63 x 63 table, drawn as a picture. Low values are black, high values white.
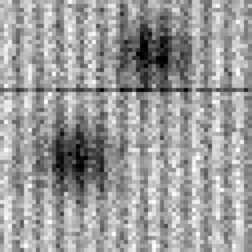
Dips: two. Stripes: upright, repeating 12 times. Mirror symmetry: none. Slope: none. Odd lines: row 23.
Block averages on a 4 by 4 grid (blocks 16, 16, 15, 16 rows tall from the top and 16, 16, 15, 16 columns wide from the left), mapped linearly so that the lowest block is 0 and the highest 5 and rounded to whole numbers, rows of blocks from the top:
5404 / 4424 / 3055 / 5455
